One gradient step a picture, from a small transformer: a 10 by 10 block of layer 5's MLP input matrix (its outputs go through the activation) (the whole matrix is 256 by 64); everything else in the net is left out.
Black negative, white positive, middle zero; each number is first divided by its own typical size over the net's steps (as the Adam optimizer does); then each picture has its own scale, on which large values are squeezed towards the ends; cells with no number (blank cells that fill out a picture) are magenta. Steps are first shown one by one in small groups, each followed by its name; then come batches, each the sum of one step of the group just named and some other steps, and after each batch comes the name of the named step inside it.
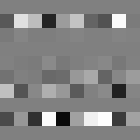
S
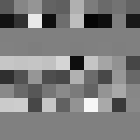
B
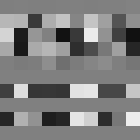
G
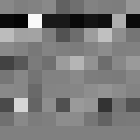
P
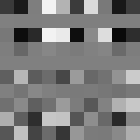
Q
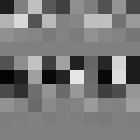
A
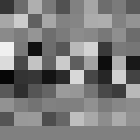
A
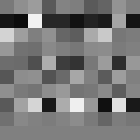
P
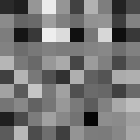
Q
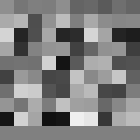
G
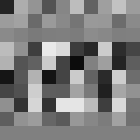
A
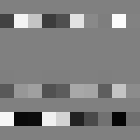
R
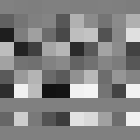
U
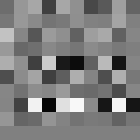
R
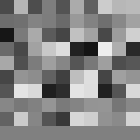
U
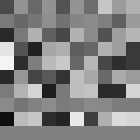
U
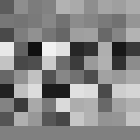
U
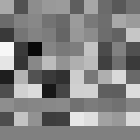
U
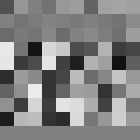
U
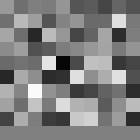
R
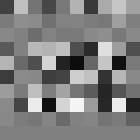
R
